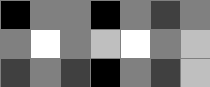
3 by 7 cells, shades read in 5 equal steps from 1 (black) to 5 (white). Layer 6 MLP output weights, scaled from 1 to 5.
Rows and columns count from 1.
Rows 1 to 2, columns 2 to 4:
3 3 1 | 5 3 4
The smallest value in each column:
1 3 2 1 3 2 3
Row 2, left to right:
3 5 3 4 5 3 4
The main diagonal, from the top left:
1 5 2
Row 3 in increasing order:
1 2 2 2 3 3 4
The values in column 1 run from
1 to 3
